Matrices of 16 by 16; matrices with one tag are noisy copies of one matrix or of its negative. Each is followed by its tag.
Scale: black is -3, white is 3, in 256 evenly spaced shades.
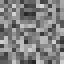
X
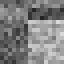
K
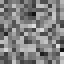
X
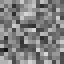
X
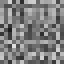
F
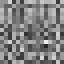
F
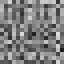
F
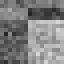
K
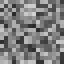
X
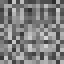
F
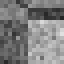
K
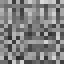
F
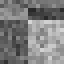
K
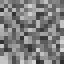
X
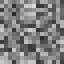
X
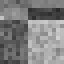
K
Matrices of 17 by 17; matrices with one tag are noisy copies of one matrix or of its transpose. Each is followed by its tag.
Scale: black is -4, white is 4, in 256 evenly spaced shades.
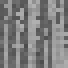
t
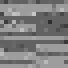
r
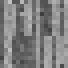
r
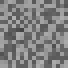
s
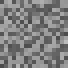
s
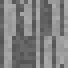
r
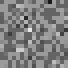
s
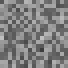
s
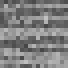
t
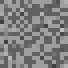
s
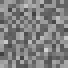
s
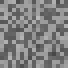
s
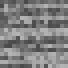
t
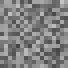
s
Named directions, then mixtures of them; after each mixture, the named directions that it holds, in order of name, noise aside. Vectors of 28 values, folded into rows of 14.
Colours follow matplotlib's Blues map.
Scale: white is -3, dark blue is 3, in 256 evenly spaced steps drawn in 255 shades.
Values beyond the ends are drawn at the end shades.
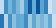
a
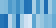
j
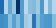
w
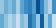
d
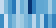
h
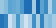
d, j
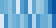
a, w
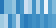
j, w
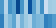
h, w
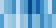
d, h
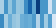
a, d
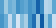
d, w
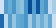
a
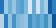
a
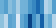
d, j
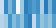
w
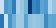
a, h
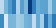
h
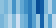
d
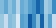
d, j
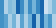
d, w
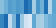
j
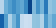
h, j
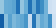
a, w
